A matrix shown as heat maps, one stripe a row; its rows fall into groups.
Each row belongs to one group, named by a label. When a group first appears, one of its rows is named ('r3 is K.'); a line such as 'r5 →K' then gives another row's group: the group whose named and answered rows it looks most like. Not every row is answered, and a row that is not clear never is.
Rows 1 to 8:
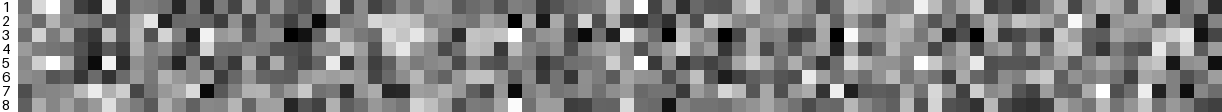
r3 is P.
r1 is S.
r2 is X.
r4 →P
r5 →S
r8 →P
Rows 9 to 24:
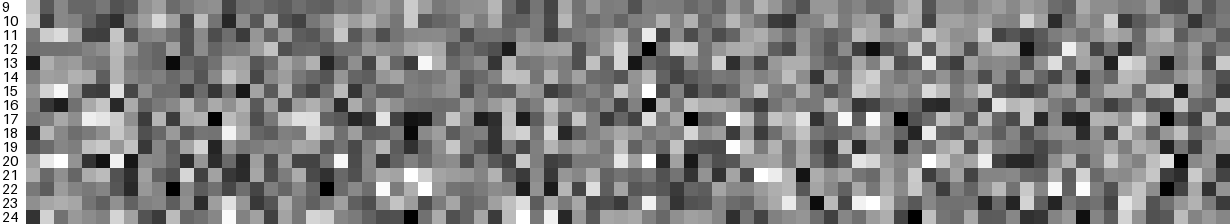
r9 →X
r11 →S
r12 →P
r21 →X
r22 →X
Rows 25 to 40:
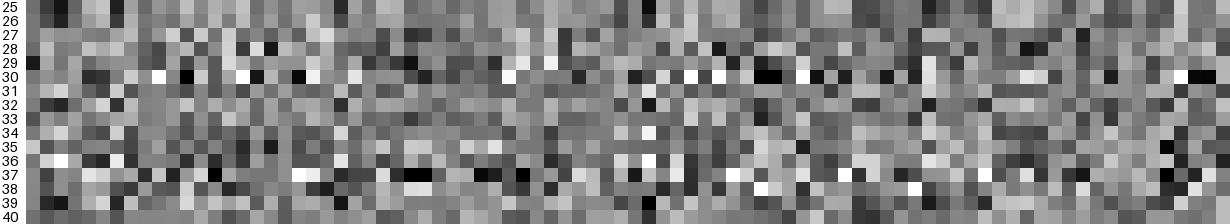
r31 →S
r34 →S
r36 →S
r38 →X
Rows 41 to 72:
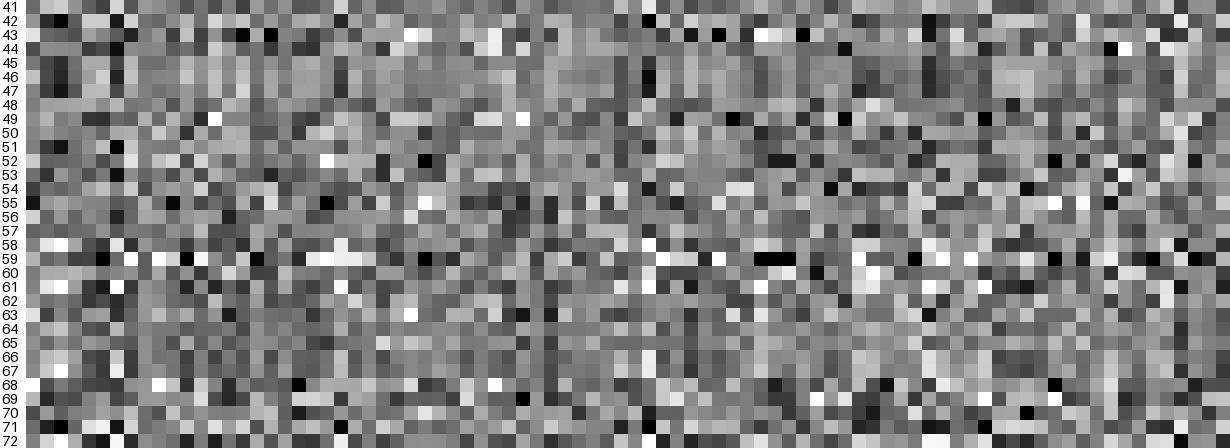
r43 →X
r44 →P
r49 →P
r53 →P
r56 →X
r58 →S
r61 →S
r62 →P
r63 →X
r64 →S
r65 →X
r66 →S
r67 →S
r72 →S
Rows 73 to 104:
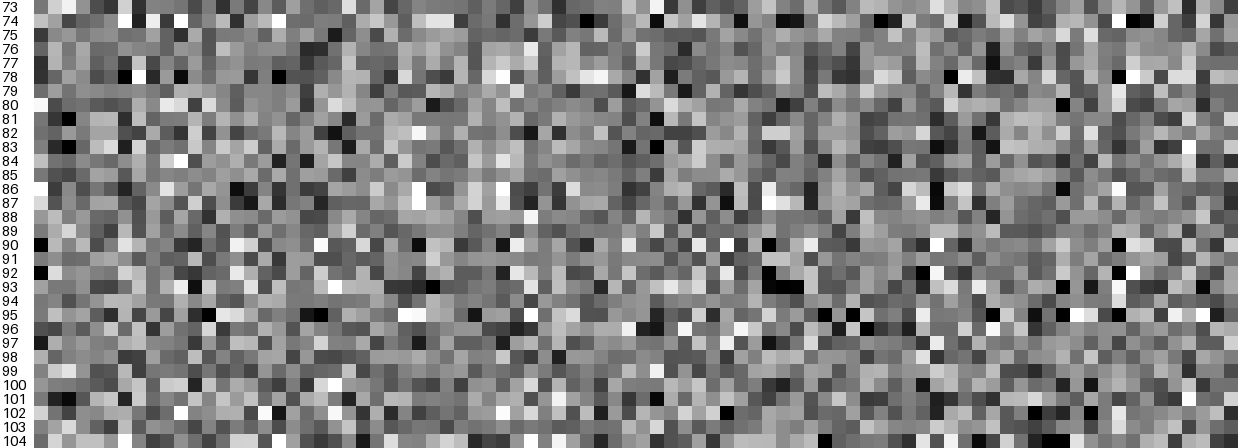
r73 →S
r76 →P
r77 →P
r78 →P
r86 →X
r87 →X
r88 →P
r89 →S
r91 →X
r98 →X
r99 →S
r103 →S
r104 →P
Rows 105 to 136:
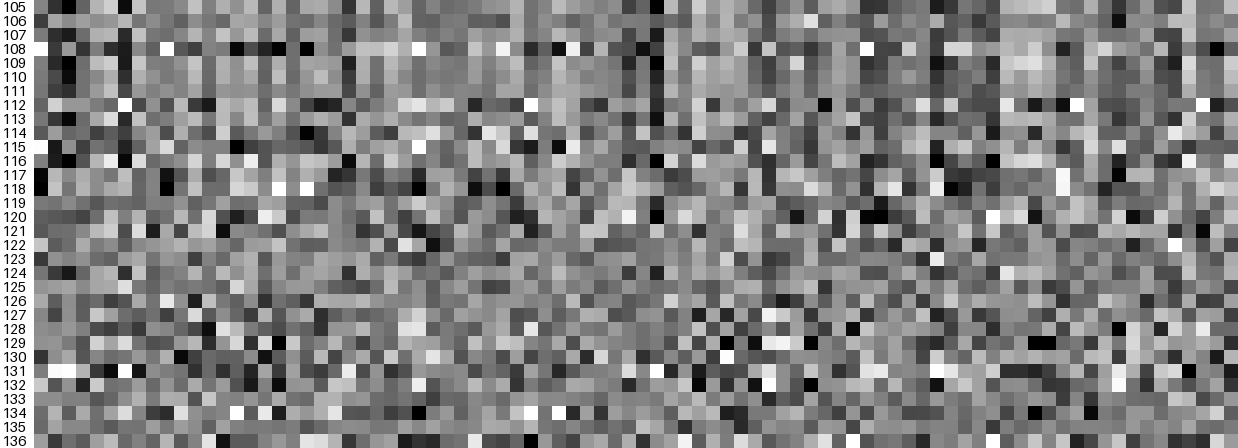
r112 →P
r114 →P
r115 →X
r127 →X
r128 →P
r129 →X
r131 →S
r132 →X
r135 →P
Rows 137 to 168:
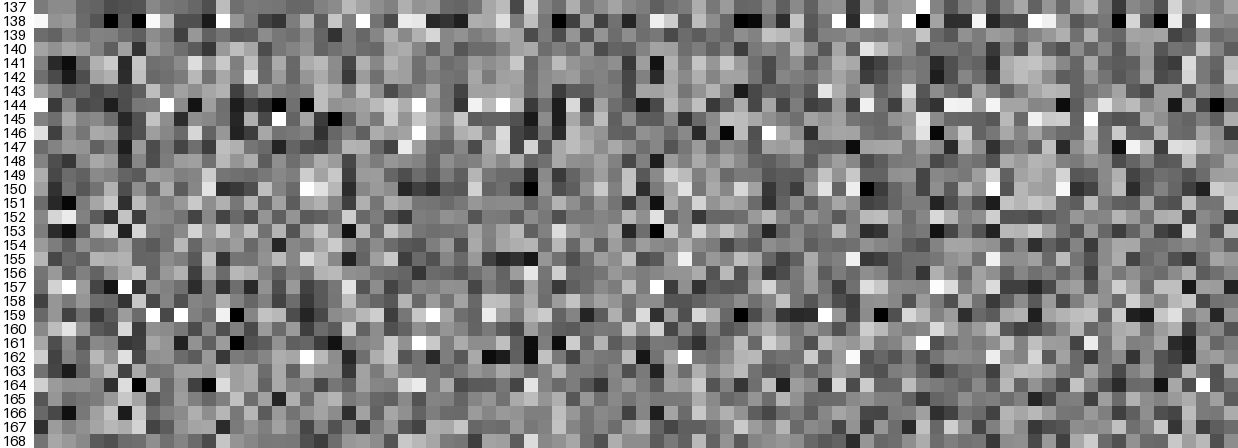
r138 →P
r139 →X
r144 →X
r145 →X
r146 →X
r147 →P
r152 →S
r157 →S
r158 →P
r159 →P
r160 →S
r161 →X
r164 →P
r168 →P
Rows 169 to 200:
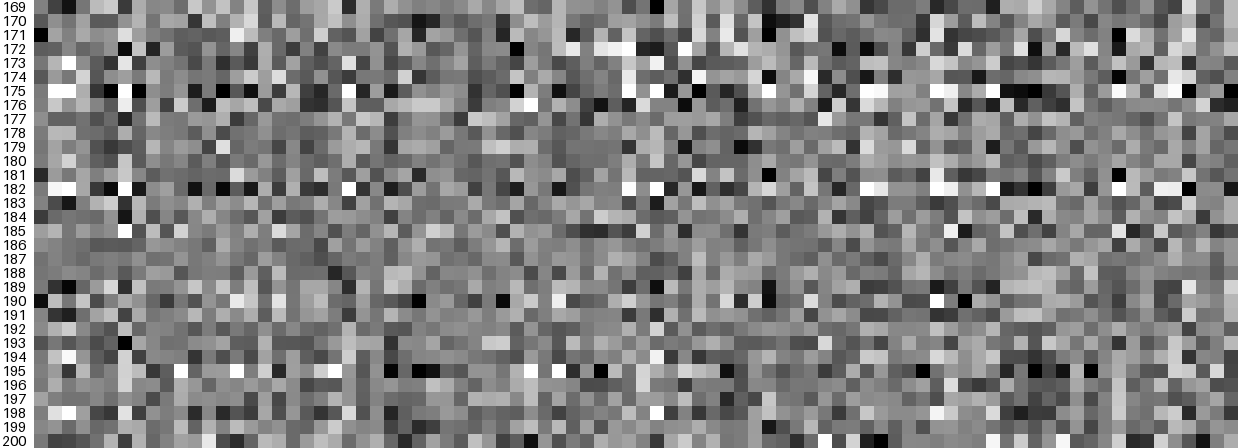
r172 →P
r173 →S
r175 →S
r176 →P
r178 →S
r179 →P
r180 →S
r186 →P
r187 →P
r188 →X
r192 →S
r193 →P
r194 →S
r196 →P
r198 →S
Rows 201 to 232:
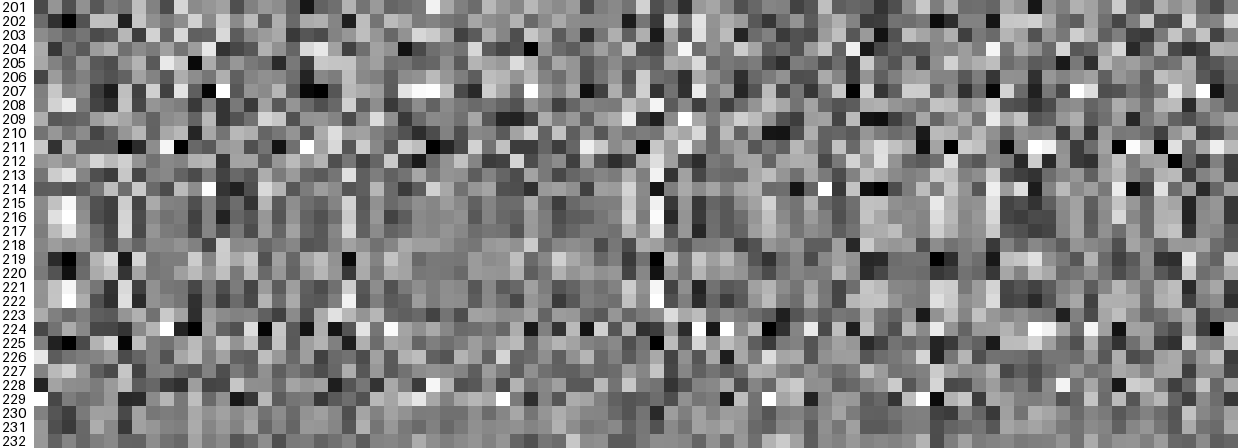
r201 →P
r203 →P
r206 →P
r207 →P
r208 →S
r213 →S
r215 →S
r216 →S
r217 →S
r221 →S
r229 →X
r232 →X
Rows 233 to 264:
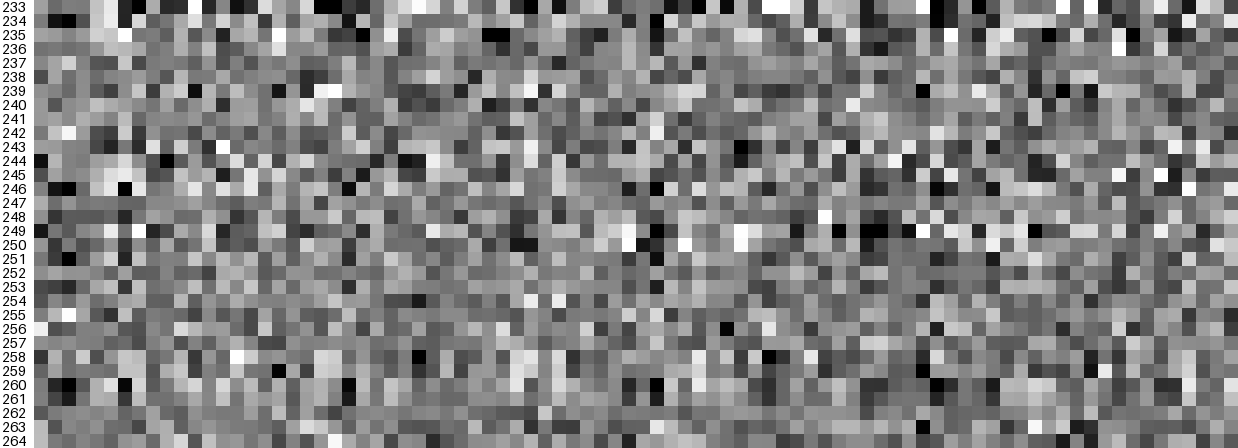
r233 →X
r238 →P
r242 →S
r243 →P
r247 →X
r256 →X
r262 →X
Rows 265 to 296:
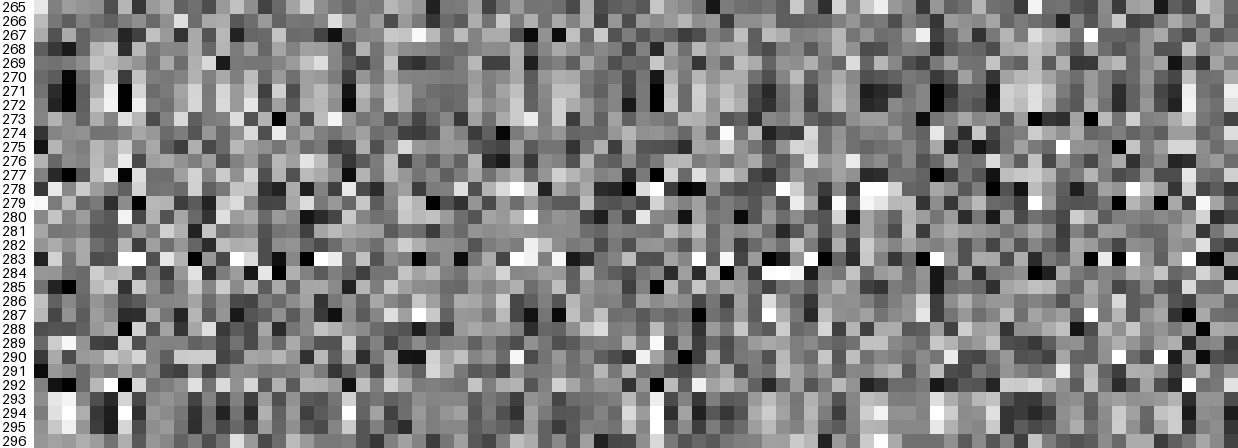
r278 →P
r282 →P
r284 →X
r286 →X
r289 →S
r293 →S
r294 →S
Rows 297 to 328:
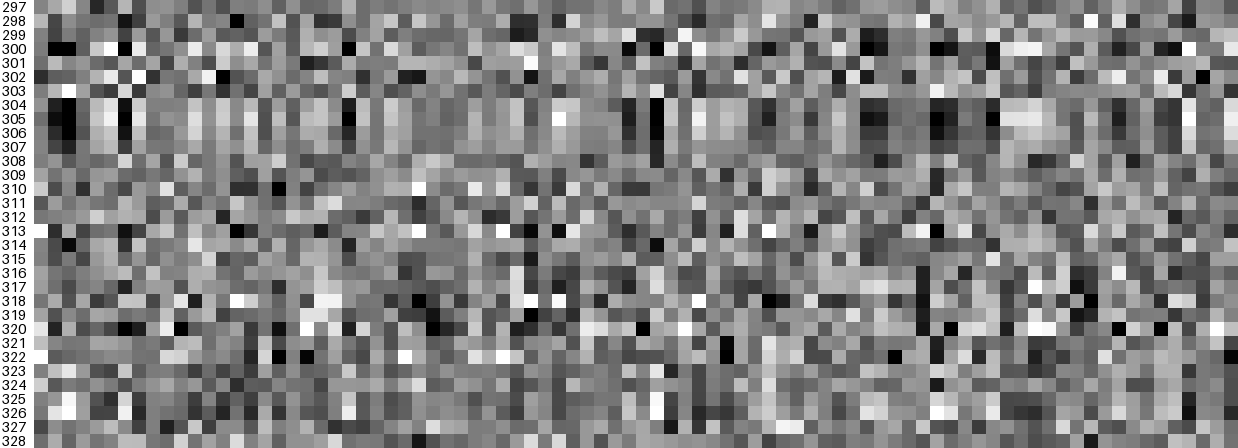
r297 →S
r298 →X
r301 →P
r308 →P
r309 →X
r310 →X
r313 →X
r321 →X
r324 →X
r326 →S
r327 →X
